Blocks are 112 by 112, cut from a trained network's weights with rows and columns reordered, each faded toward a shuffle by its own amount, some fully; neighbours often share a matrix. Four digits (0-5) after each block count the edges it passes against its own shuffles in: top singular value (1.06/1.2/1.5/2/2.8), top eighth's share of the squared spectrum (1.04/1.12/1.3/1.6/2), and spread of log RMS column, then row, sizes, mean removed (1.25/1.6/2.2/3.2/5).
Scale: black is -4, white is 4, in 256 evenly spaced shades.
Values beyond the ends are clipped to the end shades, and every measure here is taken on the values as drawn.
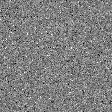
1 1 0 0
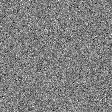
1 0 0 0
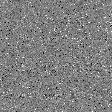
2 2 0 1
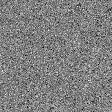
0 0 0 0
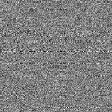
4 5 2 3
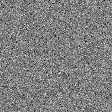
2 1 0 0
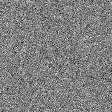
0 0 0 0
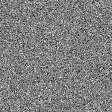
0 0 0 0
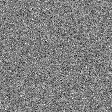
0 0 0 0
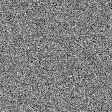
1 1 0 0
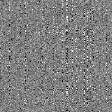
3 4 3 2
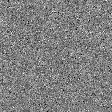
1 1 0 0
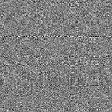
4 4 1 3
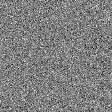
2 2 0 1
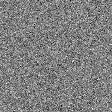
1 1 0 0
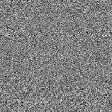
3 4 1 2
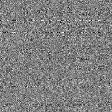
3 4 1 3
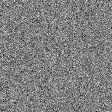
1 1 0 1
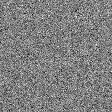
1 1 0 0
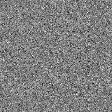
2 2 1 1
